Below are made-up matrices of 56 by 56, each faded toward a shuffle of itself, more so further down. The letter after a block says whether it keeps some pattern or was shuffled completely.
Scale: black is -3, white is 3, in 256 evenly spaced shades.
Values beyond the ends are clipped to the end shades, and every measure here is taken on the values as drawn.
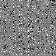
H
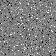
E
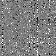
H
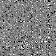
H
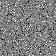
E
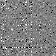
H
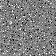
E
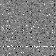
H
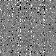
H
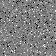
E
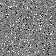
E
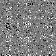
H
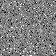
E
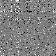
H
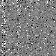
H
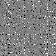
H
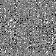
H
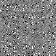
H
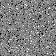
E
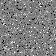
E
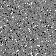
E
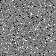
E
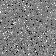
E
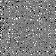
H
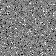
E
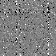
H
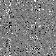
H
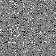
H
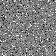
E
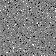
E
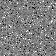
E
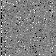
H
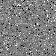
E
